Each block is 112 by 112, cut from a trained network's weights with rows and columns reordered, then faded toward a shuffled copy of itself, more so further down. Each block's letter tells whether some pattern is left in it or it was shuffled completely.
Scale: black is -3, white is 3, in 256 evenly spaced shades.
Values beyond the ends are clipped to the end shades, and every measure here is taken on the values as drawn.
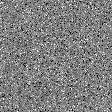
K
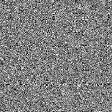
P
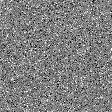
K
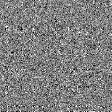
P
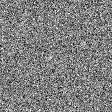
K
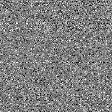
P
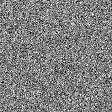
P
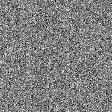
P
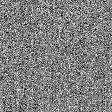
P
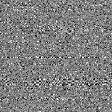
P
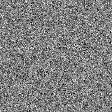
P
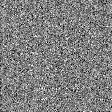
P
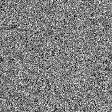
P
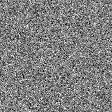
K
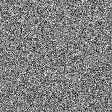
K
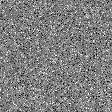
K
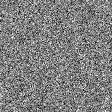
K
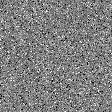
K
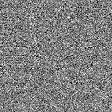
P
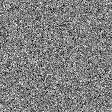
K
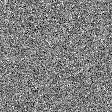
K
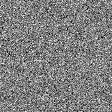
K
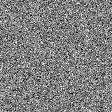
K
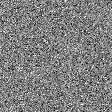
K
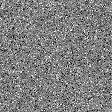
K
